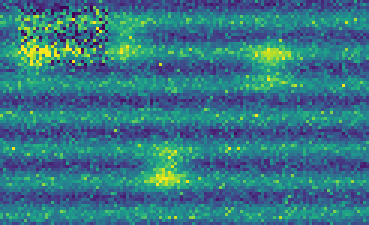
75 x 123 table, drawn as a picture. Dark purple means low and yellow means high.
Bumps: four. Stripes: horizontal, repeating 7 times. Average level on the scale: 40%. Roughest part: top left. Slope: none. Odd patch: rougher, in the top left.
